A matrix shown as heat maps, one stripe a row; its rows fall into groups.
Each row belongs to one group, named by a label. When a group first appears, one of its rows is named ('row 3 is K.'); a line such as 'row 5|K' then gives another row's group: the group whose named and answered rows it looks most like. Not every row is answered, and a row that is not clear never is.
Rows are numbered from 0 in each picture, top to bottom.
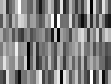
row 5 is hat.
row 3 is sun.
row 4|sun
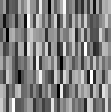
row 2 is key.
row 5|hat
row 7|key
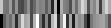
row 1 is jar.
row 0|hat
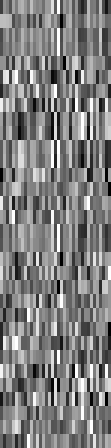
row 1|sun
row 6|jar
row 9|hat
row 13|jar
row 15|key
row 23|jar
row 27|hat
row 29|sun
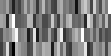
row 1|key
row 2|sun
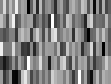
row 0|sun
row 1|key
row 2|jar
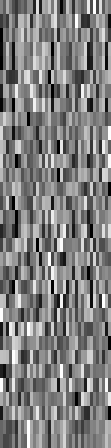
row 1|jar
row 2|jar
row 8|sun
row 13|jar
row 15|jar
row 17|sun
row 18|sun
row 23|key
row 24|jar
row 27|key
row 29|jar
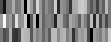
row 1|sun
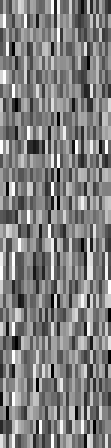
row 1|sun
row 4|jar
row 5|sun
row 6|jar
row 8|hat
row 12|hat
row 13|key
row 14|hat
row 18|key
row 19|key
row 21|hat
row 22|jar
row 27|sun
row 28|jar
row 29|key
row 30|sun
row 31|key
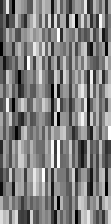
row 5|hat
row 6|hat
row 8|hat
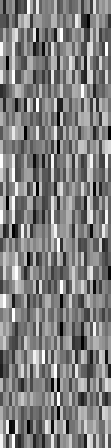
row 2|sun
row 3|key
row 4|key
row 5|key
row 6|sun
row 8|hat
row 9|jar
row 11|key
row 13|sun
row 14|key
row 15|key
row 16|jar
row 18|sun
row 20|sun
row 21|sun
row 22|jar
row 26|jar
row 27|hat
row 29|hat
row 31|key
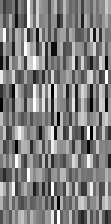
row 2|sun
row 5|key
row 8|hat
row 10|jar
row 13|key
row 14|hat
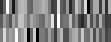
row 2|sun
